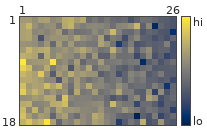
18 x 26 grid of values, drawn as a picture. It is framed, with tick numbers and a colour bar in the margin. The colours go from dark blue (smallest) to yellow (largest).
Stripes: none. Slope: up to the left. Average level on the scale: 50%. Grain: fine.
